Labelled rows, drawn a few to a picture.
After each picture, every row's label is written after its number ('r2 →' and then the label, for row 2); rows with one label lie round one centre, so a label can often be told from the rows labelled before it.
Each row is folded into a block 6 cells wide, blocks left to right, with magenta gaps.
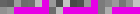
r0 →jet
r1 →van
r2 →jet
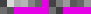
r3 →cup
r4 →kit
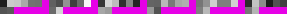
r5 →cup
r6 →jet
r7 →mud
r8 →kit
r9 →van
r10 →mud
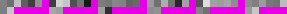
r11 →van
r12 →mud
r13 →kit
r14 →van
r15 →cup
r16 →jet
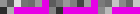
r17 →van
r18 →kit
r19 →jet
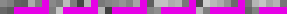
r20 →kit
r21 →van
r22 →kit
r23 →cup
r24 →cup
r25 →cup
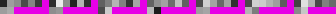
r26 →mud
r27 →mud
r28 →van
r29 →kit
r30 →mud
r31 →cup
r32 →mud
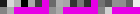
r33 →mud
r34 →mud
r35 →jet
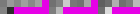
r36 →kit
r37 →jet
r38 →jet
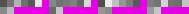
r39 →jet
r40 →jet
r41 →cup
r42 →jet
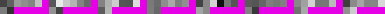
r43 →kit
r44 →cup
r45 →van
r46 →kit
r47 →mud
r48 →kit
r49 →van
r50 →jet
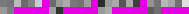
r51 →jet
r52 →kit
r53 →mud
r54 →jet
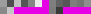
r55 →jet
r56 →kit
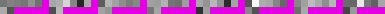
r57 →kit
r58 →van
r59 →cup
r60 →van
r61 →van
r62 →cup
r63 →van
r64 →van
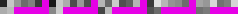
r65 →mud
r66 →mud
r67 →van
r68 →cup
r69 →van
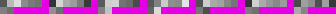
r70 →cup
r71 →cup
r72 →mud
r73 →jet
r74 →cup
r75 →cup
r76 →mud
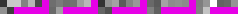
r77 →cup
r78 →jet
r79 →kit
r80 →kit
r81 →van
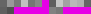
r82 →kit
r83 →cup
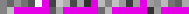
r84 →jet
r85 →mud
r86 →van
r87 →van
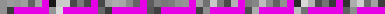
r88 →kit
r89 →mud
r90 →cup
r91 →kit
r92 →van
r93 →van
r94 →mud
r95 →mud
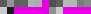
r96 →kit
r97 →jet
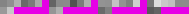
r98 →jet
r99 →jet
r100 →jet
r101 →cup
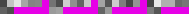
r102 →cup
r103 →jet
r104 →van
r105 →cup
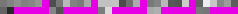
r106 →kit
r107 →kit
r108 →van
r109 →jet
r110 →cup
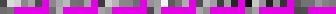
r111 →cup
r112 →van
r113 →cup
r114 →van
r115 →mud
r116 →mud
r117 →kit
